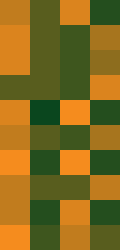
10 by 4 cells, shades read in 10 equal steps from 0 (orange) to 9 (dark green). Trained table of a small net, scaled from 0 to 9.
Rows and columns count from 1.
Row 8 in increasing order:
2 2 6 6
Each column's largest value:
6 9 7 8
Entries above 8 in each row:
0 0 0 0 1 0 0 0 0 0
